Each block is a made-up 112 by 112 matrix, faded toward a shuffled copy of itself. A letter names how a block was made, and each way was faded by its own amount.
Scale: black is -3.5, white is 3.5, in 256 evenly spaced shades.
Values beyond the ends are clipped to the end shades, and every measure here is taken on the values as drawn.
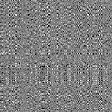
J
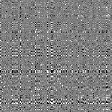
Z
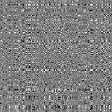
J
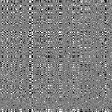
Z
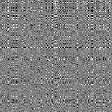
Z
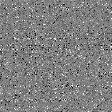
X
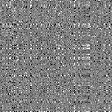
J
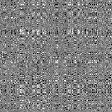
J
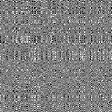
J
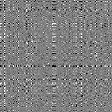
Z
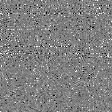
X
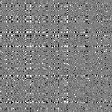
Z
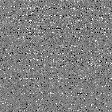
X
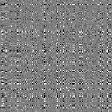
Z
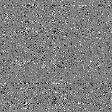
X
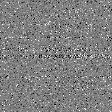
X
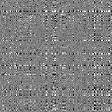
Z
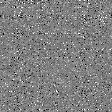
X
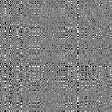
Z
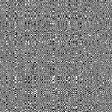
J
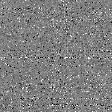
X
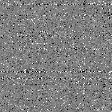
X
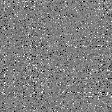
X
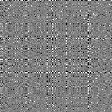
Z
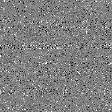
X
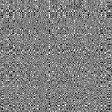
J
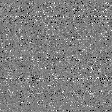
X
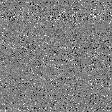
X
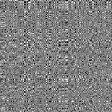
J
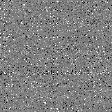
X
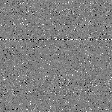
X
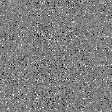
X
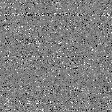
X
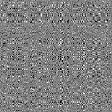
J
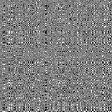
J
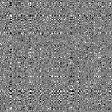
J
